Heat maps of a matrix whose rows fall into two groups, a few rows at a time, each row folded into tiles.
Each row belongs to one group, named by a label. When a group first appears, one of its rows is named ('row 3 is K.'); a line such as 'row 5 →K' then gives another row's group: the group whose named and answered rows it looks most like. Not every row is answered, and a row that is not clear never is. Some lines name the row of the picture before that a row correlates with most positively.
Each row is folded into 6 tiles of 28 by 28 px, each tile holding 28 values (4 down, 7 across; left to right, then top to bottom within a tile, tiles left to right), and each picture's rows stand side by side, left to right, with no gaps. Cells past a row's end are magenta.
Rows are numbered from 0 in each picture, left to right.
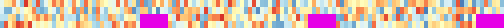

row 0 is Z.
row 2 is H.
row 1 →H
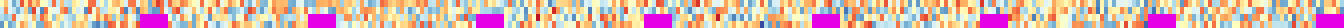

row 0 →Z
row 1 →H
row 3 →Z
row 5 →Z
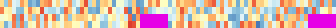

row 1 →Z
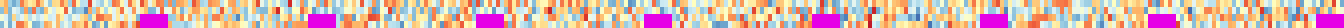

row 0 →Z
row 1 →H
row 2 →Z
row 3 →H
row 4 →H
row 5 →Z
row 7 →H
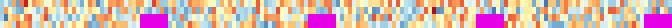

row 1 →Z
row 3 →H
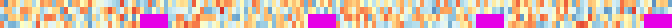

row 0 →H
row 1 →Z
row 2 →H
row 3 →Z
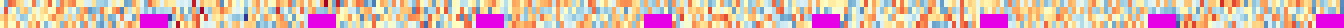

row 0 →H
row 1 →Z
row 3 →Z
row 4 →H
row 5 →Z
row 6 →H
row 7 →Z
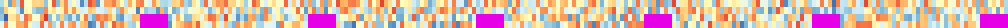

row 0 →Z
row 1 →Z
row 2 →H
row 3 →H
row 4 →H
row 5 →Z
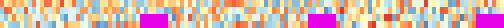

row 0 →H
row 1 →H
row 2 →H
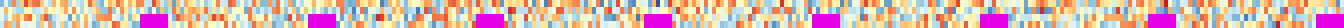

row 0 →Z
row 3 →H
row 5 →Z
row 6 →Z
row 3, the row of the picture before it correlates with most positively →1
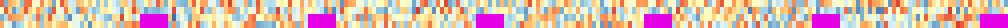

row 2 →H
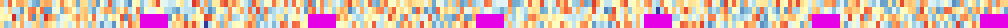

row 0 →H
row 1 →Z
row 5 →H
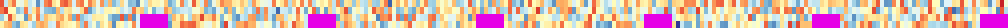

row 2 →H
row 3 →Z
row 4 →H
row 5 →Z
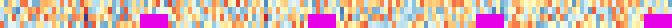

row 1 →H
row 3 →Z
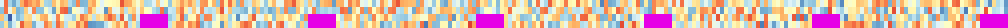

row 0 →Z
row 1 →Z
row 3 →H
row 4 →H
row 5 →Z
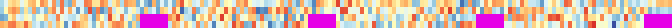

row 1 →H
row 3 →H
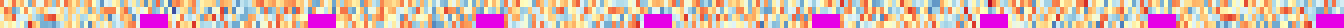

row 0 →H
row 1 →Z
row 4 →H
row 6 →H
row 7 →H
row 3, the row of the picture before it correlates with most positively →2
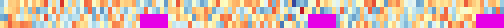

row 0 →Z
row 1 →H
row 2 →Z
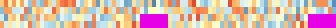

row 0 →H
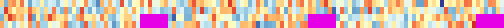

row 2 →Z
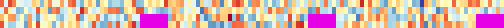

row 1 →H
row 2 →Z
